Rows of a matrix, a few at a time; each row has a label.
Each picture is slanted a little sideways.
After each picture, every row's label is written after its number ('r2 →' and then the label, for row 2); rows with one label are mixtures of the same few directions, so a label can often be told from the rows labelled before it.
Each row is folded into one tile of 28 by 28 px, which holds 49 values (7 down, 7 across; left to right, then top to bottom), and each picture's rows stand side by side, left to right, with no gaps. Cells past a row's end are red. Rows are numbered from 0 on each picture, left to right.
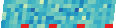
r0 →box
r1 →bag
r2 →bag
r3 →box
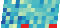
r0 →bag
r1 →bag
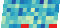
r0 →bag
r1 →bag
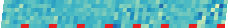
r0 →box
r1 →bag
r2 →bag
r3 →bag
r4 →box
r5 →box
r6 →bag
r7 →box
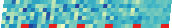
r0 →bag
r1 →box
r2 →box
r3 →box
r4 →bag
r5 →bag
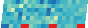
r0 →box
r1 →bag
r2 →bag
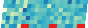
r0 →bag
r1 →box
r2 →bag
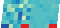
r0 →box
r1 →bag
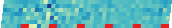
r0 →bag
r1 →box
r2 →bag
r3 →box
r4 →box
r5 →bag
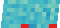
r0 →bag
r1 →box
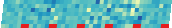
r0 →box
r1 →bag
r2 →box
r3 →bag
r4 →bag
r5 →box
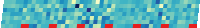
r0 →bag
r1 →box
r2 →box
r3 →bag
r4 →bag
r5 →box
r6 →box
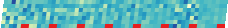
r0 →bag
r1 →box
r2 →bag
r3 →box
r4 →box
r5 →box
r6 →box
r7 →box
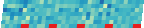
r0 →bag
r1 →bag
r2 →bag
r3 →box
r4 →bag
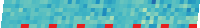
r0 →bag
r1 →box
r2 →bag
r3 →bag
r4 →bag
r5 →bag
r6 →bag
